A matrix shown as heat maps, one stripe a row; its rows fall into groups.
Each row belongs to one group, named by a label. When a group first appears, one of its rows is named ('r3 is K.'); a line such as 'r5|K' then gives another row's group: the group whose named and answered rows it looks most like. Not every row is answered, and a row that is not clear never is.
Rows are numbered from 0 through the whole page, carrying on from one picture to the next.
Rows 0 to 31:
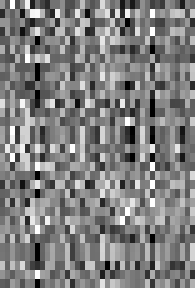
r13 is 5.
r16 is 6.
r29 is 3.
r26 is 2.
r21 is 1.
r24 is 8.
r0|2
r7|1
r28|1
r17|2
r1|5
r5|2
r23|5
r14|2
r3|5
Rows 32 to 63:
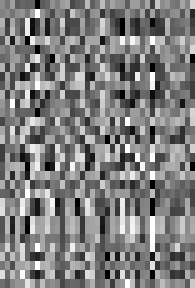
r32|1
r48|5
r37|1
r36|8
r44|1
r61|6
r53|6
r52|2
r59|6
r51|8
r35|2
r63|5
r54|3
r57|8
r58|8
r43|2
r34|2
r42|2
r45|5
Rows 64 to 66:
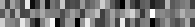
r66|3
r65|8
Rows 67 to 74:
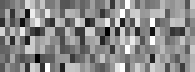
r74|8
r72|5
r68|8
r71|8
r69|5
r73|1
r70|3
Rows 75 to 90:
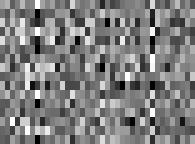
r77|3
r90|1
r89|6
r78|6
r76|1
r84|2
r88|2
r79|3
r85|6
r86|1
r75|6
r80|1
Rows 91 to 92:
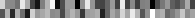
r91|3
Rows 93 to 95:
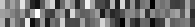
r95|2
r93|3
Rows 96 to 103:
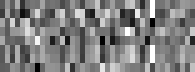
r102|8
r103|1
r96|8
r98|2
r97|5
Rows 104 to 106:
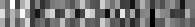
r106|2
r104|2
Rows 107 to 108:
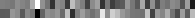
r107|6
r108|1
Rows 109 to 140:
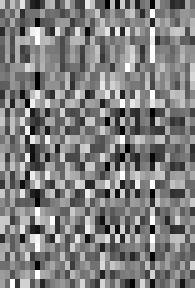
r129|5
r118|1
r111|1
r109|3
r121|2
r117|1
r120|8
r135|5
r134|3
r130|3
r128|8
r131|1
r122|3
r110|8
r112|5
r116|5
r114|8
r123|2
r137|2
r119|5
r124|8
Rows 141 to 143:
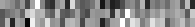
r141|6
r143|8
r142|5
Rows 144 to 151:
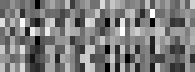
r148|1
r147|8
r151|3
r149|3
